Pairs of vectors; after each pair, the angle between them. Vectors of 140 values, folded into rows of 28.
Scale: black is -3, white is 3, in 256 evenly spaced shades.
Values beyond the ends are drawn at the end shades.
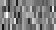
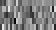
nearly opposite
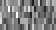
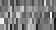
orthogonal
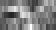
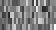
orthogonal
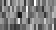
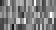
partly aligned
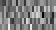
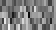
partly aligned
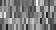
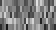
nearly parallel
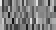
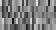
nearly parallel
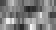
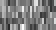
partly opposed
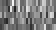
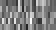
orthogonal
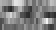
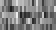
partly aligned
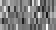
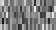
partly aligned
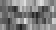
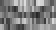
nearly parallel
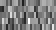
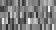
nearly parallel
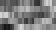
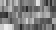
nearly opposite
